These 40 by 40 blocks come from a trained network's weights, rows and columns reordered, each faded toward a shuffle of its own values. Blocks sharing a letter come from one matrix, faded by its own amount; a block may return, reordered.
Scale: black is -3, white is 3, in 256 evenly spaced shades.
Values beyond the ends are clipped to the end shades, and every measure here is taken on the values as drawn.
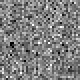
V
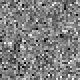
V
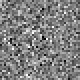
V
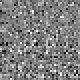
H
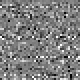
H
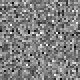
V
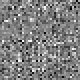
H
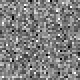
V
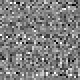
H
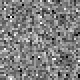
V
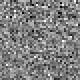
V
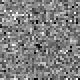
V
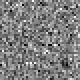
V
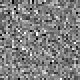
V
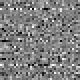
H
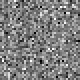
V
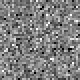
V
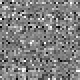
H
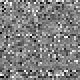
H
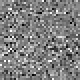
H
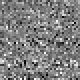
H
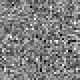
V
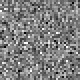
V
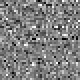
H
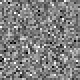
V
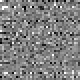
H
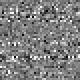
H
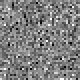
V
